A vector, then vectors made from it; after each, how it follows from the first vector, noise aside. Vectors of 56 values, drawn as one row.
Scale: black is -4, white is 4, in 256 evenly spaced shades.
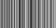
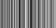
copied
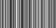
wrapped around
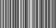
negated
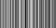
negated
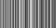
negated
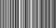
negated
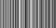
negated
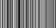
wrapped around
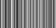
wrapped around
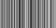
copied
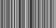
copied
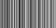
copied
